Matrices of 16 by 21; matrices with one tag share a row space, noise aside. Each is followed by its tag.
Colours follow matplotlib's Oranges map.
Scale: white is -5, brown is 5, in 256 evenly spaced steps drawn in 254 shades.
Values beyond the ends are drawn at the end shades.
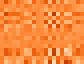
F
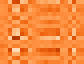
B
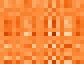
F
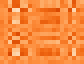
B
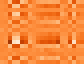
B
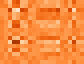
B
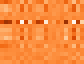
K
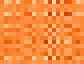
F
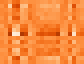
B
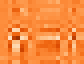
B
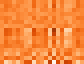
F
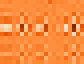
K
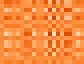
F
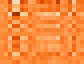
B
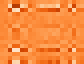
B
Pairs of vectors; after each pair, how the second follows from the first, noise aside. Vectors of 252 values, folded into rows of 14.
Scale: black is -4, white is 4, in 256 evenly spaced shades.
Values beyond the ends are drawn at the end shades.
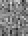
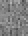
shrunk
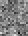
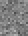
shrunk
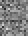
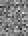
wrapped around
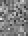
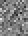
sign-scrambled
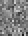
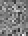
sign-scrambled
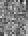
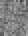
shrunk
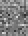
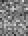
wrapped around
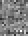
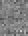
shrunk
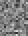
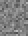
shrunk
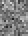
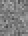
shrunk
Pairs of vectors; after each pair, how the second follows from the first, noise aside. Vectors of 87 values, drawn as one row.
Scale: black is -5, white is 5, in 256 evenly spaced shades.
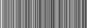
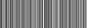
shuffled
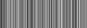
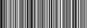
scaled up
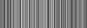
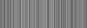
shrunk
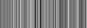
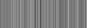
shrunk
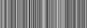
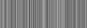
shrunk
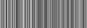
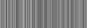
shrunk
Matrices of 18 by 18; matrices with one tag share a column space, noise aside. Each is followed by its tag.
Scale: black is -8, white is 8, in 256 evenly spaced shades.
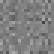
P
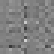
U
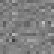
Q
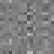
P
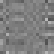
P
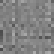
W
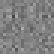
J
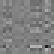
U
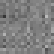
J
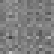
W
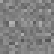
Q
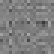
Q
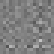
U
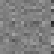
Q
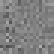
U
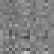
W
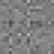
Q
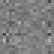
Q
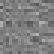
Q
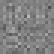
J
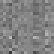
W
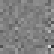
U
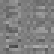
U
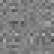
Q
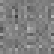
J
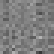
W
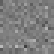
U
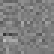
Q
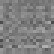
U
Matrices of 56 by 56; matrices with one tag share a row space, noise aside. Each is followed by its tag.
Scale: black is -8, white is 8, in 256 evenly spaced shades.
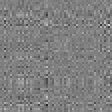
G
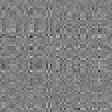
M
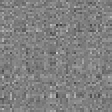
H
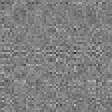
H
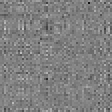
G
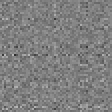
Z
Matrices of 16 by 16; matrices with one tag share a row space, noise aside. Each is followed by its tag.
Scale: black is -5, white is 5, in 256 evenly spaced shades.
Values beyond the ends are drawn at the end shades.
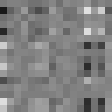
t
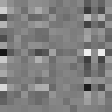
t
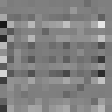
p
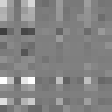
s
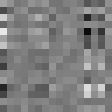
t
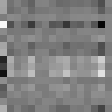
p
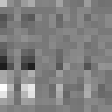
s
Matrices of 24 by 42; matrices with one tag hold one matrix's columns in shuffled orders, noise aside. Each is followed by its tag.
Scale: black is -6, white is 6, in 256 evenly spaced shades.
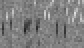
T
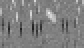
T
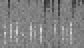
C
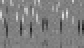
T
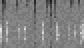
C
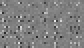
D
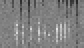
C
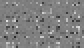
D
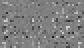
D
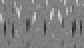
T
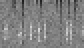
C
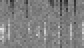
C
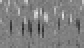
T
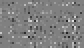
D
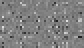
D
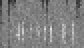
C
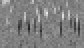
T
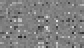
D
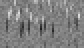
T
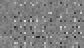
D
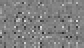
D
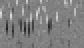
T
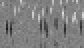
T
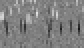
T
